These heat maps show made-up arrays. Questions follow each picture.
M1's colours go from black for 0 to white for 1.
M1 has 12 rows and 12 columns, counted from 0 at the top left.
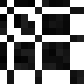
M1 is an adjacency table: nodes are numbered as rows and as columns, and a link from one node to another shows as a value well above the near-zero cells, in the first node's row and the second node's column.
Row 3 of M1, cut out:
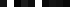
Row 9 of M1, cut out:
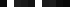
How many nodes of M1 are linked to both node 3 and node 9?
4
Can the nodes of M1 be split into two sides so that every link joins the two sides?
no
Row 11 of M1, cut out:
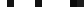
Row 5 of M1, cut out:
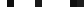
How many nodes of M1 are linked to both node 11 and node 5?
8
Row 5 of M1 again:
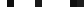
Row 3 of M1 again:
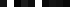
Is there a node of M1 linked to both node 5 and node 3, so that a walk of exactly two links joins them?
no
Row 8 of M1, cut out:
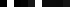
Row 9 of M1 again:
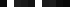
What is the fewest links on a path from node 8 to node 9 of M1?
2
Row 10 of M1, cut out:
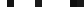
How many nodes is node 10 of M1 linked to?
8
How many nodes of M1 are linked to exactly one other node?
0
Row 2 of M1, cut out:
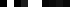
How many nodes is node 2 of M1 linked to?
5
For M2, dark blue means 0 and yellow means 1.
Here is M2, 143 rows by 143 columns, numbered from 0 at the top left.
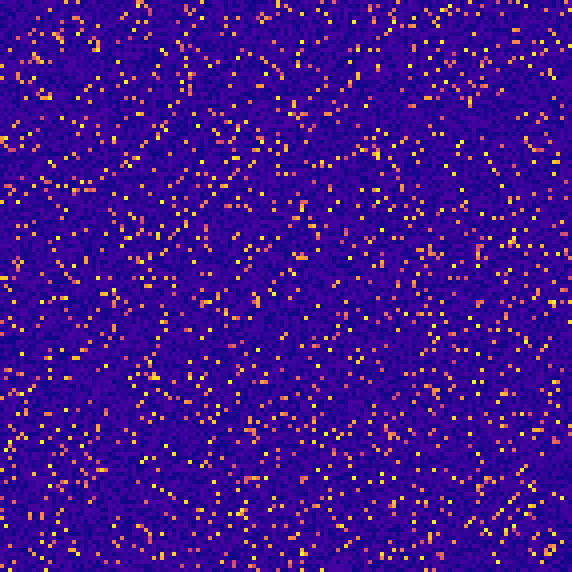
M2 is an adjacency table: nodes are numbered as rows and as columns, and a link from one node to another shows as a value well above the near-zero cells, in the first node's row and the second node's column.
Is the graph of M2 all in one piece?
yes
